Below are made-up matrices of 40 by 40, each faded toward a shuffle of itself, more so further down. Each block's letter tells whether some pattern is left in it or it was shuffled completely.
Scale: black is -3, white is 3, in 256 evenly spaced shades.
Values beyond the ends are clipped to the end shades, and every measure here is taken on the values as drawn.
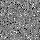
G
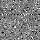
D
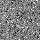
G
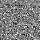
D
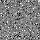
D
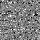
D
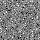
G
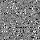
D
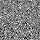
D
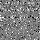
D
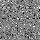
D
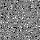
D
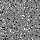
G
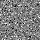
G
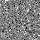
G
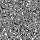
G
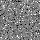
G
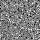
G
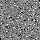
G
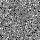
G
